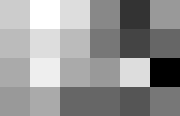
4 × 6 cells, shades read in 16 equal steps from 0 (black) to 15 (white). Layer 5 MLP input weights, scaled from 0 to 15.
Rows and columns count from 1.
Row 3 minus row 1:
-2 -1 -3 1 10 -9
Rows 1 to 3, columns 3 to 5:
13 8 3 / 11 7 4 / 10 9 13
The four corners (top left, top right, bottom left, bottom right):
12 9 9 7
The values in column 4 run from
6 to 9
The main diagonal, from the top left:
12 13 10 6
